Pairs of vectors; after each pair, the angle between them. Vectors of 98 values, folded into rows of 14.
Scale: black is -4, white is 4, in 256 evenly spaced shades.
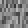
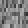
nearly parallel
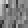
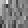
nearly parallel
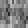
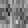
nearly parallel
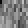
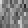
partly opposed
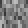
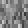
partly aligned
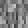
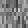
orthogonal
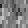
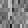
orthogonal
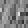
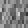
nearly parallel
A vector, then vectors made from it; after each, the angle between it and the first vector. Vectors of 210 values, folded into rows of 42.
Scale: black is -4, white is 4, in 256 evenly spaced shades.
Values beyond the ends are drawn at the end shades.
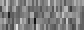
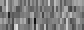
nearly parallel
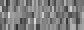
nearly opposite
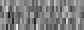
nearly parallel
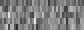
nearly opposite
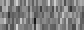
nearly parallel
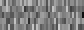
partly aligned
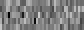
partly aligned
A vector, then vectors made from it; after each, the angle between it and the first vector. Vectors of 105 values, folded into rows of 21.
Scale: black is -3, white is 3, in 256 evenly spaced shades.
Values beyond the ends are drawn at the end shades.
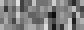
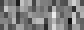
nearly opposite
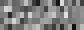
orthogonal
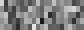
partly aligned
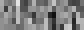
nearly parallel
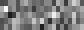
partly opposed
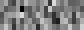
partly aligned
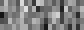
partly opposed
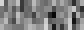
nearly parallel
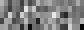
orthogonal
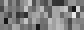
partly opposed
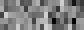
partly aligned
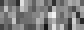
nearly opposite
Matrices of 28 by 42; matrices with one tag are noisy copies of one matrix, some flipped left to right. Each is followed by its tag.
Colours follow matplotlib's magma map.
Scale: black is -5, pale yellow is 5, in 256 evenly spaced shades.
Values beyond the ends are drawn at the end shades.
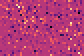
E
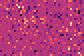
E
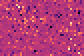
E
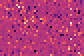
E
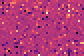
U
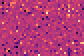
U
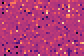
U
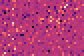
E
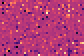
U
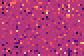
U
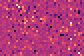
E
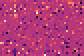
U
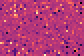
U
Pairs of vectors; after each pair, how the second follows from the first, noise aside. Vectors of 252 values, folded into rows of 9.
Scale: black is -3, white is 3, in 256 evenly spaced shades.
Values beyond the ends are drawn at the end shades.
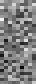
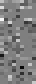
partly zeroed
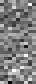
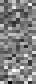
copied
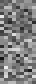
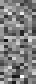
shuffled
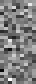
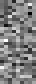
shuffled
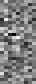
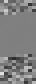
partly zeroed
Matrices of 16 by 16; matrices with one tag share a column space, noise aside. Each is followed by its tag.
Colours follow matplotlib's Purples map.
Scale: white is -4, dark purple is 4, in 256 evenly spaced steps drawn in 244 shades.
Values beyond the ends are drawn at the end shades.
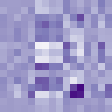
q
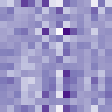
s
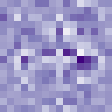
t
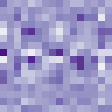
t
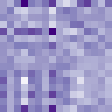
s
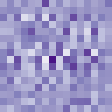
t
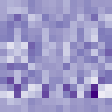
q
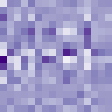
t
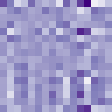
s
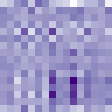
s
